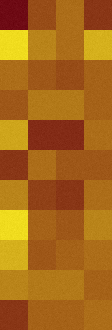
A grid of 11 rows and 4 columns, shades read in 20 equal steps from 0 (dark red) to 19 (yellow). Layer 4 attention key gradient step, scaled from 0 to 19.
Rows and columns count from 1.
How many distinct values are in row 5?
3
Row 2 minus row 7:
8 6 5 6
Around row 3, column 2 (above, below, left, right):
11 10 9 6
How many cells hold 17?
0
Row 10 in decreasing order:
11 10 10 8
